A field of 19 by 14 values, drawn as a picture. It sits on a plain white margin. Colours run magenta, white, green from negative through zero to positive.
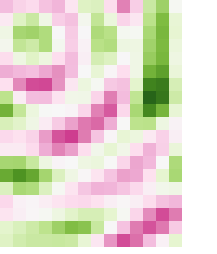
The halves do not mirror each other. Concentric rings centre on the top left. There are no lone odd cells. No row or column stands out. The texture is blotchy. No overall slope runs across the table.
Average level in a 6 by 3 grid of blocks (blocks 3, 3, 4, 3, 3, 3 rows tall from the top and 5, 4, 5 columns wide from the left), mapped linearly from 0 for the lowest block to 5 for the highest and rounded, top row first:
3 3 4 | 2 3 5 | 2 1 5 | 2 2 2 | 4 1 2 | 4 4 0
